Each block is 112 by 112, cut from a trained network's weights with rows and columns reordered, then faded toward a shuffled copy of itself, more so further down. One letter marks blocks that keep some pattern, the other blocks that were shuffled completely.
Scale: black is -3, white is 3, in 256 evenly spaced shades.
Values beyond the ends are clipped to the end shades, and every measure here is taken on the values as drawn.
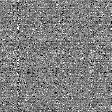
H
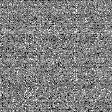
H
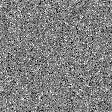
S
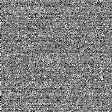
H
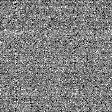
H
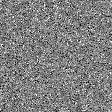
S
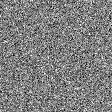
S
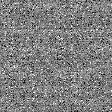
H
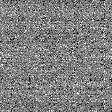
H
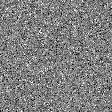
S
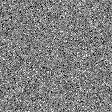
S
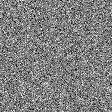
S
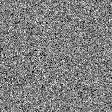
H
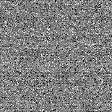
H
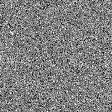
H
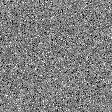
S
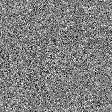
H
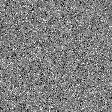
S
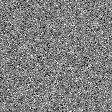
S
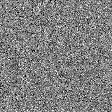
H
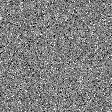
S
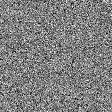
S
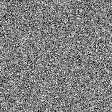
S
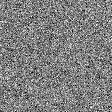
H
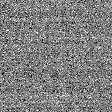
H
